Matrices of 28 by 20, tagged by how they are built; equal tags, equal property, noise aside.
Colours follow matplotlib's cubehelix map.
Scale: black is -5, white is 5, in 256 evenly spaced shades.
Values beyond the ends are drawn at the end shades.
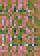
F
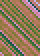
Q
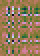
F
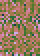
F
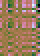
F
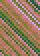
Q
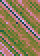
Q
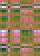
F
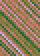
Q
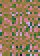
F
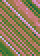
Q
